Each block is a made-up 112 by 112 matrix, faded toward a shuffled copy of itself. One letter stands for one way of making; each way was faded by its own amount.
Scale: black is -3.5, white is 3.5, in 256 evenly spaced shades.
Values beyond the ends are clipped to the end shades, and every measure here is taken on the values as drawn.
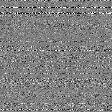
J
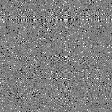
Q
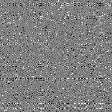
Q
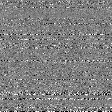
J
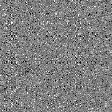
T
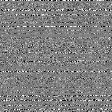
J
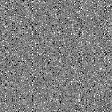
T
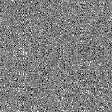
T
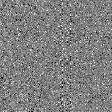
T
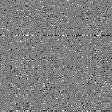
Q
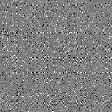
Q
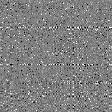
Q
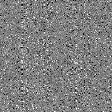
T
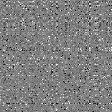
Q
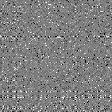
Q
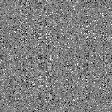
T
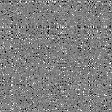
Q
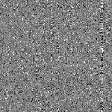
T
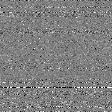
J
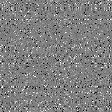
Q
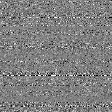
J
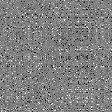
Q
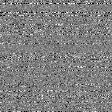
J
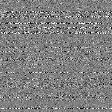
J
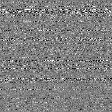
J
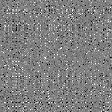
Q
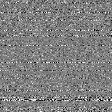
J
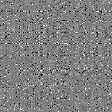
Q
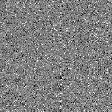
T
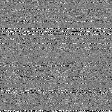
J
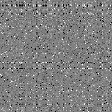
Q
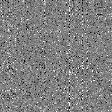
T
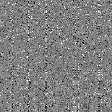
T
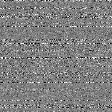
J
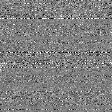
J
